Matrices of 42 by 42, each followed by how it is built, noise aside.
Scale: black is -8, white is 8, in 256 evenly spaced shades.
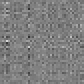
low rank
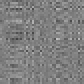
low rank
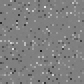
sparse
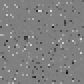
sparse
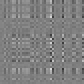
low rank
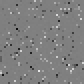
sparse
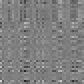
low rank
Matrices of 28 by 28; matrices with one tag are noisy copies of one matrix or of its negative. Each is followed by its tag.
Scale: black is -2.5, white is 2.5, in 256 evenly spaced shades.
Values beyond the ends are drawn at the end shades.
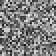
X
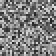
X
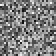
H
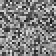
X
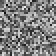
X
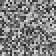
X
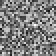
X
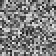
X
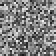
H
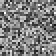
X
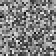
H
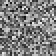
X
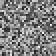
X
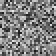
X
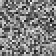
X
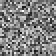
X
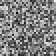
H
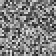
X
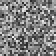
H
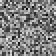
X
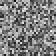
H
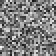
X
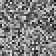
X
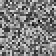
X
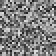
X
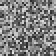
H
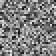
X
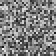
H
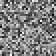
X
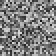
X
